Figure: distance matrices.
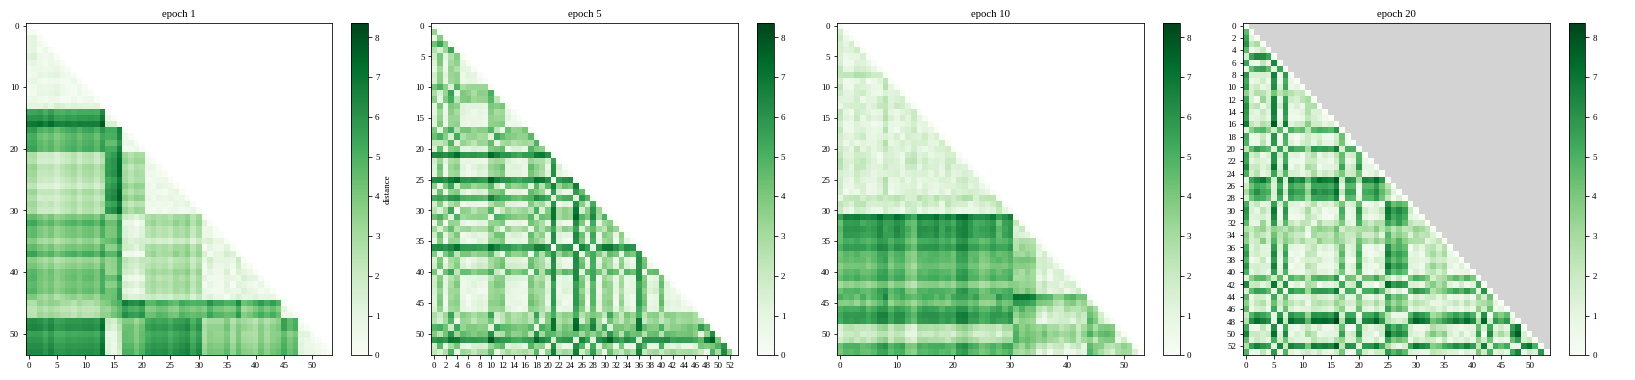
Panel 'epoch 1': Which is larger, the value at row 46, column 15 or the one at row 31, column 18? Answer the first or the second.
the first
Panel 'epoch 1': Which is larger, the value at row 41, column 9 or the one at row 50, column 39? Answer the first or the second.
the first
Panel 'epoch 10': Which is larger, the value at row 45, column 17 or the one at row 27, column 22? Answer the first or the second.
the first
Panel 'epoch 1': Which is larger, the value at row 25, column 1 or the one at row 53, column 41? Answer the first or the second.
the second
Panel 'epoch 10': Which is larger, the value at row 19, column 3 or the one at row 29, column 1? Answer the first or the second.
the second
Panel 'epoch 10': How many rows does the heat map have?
54
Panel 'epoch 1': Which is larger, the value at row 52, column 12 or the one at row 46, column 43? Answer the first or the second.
the first
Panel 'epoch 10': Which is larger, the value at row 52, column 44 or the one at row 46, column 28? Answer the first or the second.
the second
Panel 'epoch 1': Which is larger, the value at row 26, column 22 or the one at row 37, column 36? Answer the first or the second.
the second
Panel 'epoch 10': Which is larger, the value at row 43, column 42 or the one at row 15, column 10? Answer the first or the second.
the first
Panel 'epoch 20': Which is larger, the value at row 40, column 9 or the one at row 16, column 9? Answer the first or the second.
the second
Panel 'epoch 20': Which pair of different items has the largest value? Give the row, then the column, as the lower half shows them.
48, 16
